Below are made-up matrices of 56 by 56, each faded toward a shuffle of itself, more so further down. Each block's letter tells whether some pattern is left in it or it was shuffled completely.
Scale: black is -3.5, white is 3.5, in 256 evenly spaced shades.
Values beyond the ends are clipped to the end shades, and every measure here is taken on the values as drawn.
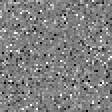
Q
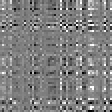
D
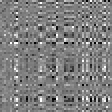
D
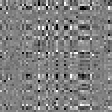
D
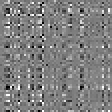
D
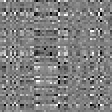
D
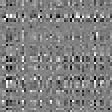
D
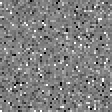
Q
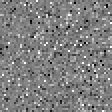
Q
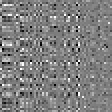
D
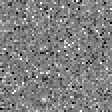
Q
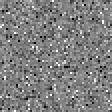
Q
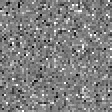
Q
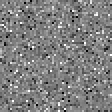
Q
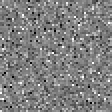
Q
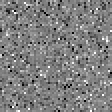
Q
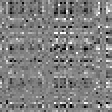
D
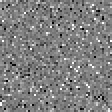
Q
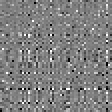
D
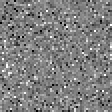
Q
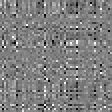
D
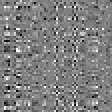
D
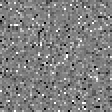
Q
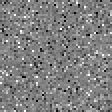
Q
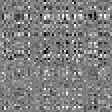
D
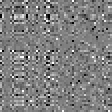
D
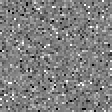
Q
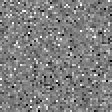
Q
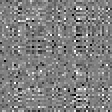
D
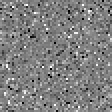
Q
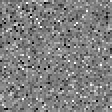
Q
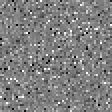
Q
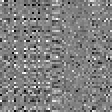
D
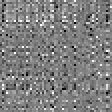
D
